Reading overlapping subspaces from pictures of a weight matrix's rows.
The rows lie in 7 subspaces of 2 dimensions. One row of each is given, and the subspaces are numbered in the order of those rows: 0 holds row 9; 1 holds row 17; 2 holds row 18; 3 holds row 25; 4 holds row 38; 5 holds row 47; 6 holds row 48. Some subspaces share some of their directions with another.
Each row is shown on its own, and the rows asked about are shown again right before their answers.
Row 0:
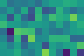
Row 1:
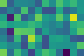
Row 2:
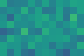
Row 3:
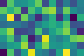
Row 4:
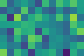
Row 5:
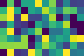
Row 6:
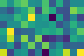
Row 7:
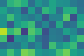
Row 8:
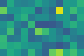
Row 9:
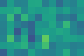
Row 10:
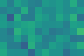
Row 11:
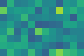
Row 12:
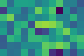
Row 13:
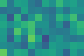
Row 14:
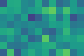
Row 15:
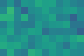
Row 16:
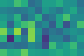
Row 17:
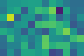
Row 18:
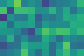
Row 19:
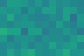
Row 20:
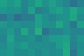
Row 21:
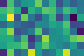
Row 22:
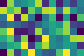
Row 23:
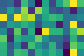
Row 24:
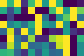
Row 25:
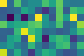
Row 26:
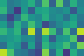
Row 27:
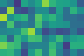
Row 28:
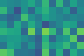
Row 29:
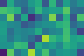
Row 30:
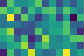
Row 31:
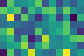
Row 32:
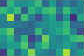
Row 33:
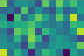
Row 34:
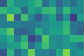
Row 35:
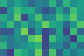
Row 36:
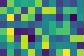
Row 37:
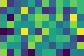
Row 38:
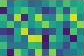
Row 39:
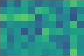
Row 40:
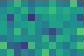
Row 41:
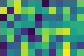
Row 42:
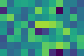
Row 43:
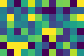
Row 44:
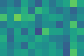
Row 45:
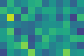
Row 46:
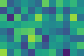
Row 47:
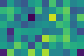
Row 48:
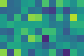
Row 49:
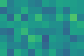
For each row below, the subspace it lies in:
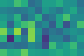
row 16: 0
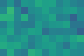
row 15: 2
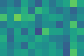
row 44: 3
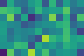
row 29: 5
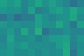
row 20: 3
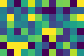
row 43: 6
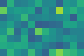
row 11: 1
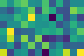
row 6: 5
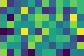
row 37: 0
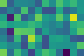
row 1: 5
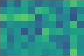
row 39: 3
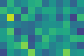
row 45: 6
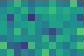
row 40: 6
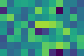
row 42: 1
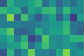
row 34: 4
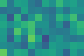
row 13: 0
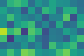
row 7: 0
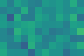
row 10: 6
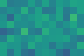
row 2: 0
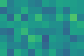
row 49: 4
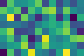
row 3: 1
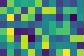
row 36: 5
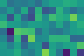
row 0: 5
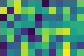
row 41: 2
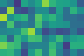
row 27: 2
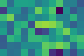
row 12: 1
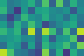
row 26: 4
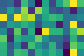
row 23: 3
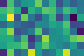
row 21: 2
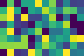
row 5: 2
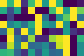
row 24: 3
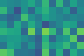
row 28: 4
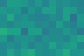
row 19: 0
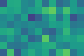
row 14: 6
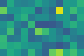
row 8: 1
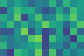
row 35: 4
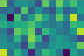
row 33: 4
